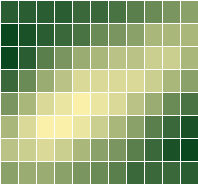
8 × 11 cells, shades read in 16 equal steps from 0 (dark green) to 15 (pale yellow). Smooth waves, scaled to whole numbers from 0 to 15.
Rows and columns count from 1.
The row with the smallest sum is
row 1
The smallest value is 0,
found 3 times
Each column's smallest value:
0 1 2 2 3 3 4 3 3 1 0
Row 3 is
0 2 5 7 9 10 11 11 12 12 10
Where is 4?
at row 1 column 7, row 2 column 5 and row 5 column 11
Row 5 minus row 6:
-3 -3 -2 -1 1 2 3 3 4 3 3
